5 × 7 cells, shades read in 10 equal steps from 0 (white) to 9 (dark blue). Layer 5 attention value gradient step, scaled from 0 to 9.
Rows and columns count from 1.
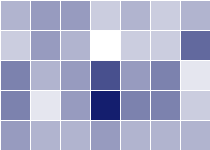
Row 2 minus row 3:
-3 1 -1 -7 -2 -3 5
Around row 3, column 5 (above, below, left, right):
2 5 7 5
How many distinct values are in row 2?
5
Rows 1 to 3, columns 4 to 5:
2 3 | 0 2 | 7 4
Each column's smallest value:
2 1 3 0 2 2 1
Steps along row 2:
up down down up same up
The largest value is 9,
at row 4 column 4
